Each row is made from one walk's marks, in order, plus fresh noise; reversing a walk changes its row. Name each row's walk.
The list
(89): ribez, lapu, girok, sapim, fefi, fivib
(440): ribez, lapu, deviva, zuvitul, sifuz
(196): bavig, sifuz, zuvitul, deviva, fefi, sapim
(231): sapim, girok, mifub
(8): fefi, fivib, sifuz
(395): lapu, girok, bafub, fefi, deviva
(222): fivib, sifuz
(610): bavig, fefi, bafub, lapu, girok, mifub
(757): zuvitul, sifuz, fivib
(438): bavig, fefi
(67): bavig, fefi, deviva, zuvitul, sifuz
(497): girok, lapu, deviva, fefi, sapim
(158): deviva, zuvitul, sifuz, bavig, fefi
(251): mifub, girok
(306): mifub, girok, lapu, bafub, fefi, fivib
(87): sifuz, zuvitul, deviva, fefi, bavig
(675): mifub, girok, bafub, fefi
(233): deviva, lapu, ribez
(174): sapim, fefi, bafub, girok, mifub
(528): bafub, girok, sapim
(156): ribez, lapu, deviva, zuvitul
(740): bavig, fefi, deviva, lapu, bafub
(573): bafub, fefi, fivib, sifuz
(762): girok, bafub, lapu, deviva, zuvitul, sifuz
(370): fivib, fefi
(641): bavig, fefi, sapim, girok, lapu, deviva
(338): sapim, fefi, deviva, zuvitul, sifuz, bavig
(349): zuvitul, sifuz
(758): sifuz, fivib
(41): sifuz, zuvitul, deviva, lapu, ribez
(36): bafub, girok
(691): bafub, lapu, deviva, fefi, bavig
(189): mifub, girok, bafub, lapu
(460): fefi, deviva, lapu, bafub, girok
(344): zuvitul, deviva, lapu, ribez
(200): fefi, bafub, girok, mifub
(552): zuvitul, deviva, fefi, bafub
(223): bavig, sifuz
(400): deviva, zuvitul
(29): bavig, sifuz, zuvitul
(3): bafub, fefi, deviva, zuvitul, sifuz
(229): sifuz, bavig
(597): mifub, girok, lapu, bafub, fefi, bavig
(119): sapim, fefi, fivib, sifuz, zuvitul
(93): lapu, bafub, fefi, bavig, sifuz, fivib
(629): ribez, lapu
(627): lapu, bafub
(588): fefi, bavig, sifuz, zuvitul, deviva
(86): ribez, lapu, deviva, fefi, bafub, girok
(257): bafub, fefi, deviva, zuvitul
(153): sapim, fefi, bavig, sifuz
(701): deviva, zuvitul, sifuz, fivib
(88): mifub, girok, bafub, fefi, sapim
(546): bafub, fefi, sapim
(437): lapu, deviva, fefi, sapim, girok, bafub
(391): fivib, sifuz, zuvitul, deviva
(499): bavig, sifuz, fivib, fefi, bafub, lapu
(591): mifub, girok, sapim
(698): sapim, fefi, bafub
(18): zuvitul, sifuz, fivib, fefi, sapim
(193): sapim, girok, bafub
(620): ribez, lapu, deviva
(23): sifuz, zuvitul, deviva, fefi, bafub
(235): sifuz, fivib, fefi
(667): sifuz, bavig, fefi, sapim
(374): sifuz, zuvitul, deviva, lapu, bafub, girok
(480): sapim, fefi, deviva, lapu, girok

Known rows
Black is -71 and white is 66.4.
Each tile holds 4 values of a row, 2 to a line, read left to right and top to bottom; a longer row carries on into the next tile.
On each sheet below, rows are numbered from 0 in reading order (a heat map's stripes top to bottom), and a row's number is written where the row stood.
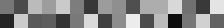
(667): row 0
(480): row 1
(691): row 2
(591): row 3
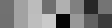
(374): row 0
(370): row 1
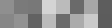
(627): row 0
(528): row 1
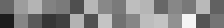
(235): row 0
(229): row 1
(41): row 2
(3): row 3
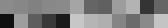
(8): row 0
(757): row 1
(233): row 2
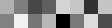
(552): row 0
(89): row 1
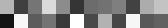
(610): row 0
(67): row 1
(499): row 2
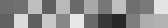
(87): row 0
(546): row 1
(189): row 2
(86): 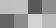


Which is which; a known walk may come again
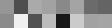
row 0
(691)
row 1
(757)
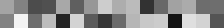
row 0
(552)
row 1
(200)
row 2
(344)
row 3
(18)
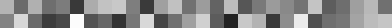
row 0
(546)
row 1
(499)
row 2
(480)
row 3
(528)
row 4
(153)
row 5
(3)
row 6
(374)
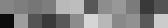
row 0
(8)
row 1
(86)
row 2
(400)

